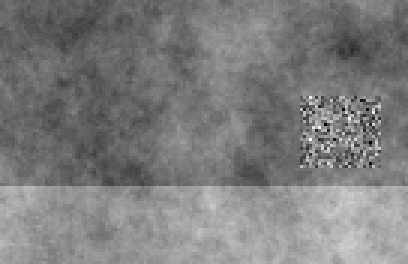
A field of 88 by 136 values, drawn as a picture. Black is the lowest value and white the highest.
The bottom part is higher, past a seam about 70% of the way down. Overall the values sit about 50% of the way up the scale. Values change most from cell to cell in the middle right. An odd patch, rougher than its surroundings, sits in the middle right. The bottom right is the ninth with the highest average.
